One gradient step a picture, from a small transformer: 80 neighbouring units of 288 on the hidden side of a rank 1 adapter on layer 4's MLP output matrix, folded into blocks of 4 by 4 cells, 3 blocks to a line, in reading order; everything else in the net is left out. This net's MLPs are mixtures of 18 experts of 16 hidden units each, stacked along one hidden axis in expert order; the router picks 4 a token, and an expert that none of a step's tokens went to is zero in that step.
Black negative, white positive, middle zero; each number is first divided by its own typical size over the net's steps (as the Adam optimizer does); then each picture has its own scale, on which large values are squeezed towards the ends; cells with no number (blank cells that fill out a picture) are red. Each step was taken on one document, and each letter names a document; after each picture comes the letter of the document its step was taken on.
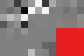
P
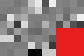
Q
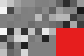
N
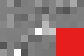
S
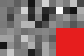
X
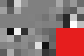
P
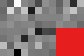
P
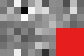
P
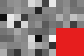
Q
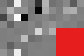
S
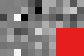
S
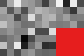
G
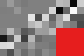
X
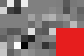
G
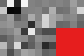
G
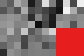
G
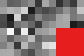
G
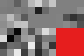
Q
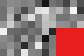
N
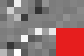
S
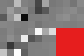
S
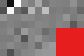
P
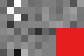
P
